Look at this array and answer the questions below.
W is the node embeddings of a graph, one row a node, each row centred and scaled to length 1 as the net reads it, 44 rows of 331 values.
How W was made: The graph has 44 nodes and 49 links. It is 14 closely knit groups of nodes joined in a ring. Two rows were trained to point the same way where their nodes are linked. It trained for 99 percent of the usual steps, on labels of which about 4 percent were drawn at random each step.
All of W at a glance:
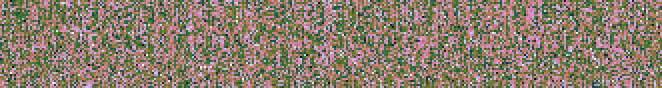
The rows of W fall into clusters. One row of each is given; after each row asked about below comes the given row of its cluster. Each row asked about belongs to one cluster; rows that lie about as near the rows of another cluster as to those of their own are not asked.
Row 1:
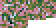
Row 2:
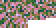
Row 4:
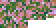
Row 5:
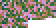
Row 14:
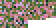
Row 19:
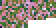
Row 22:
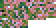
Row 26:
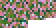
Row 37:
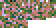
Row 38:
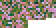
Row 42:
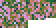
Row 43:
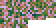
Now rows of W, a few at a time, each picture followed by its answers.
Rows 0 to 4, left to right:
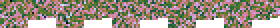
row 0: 2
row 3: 22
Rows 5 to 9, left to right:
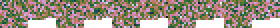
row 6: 2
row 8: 4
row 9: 5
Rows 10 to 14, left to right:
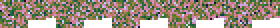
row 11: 4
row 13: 14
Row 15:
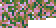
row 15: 1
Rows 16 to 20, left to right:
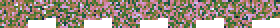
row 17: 14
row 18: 19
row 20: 37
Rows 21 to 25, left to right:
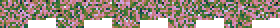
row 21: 19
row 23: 22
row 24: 43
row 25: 5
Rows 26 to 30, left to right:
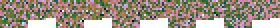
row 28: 26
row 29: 38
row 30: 22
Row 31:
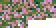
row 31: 38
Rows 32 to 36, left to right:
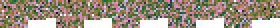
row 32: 26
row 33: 42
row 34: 43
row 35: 14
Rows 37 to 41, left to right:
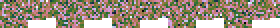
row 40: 42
